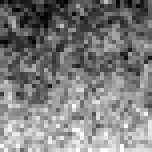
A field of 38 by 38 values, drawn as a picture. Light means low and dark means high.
Slope: up to the top. Stripes: none. Ninth with the highest average: top left.
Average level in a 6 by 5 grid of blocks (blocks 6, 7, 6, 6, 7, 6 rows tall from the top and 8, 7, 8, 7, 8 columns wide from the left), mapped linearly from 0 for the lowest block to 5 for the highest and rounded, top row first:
4 5 4 4 4
4 4 3 2 3
3 3 3 3 3
2 3 2 1 2
1 1 1 1 1
0 0 0 0 0
